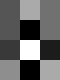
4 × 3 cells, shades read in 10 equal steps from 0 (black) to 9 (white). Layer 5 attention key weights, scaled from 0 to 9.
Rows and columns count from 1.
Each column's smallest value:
2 0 1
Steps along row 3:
up down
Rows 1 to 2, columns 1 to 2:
3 6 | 3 0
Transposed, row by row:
3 3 2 5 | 6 0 9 0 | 4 4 1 6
